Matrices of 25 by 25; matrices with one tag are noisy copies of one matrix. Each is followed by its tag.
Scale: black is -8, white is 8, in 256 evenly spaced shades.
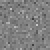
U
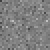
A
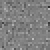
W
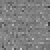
W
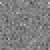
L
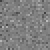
A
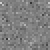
L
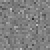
U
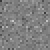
A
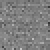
W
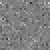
L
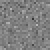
U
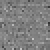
W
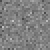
A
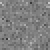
L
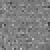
W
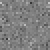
L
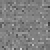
W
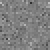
L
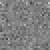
L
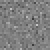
U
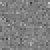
L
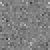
L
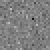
U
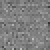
W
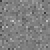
A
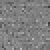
W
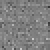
W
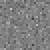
U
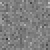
L
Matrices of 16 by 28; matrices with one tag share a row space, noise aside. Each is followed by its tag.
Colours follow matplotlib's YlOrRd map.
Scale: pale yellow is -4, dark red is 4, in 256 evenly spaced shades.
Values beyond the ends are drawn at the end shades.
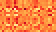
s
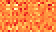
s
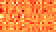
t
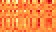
s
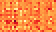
s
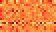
t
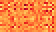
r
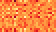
s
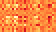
s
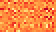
r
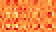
s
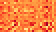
r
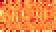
t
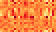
r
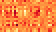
s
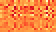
r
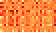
t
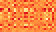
r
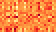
s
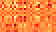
s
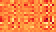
r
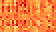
s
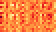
t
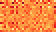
t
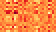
s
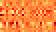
t
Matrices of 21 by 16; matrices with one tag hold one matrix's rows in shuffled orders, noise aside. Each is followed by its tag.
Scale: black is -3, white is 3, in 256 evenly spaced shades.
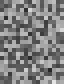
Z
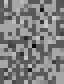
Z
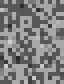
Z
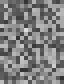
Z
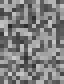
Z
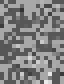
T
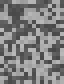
T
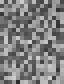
Z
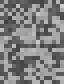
T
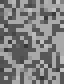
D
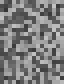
D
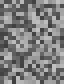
D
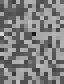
D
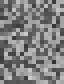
D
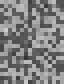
Z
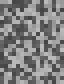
D
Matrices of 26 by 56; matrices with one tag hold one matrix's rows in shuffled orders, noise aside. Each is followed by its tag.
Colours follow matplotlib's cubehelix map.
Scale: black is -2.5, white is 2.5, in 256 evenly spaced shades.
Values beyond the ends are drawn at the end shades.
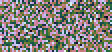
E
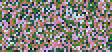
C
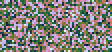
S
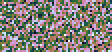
S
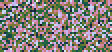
S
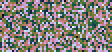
C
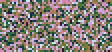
S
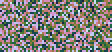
E
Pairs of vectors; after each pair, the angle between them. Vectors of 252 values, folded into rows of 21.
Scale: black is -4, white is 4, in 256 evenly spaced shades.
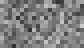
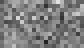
nearly opposite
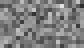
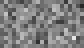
orthogonal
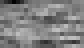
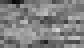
nearly parallel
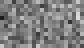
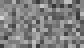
nearly opposite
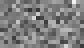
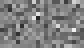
partly aligned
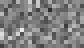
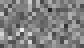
nearly parallel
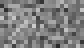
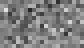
partly opposed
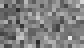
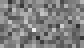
orthogonal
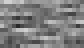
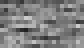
nearly opposite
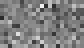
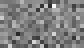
nearly opposite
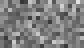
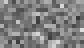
partly aligned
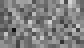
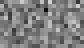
partly aligned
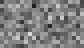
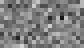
nearly opposite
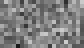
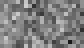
orthogonal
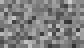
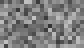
partly opposed
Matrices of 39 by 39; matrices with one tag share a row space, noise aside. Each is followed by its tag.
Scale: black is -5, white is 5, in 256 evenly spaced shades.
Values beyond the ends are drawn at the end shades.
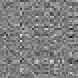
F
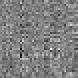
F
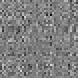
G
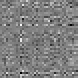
F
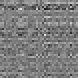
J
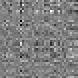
F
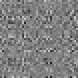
G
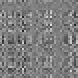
G
